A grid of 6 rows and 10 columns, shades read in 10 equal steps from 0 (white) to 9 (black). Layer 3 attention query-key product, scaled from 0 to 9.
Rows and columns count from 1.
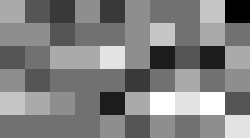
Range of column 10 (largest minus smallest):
8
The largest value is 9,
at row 1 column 10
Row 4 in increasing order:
3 4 4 5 5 5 5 5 6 7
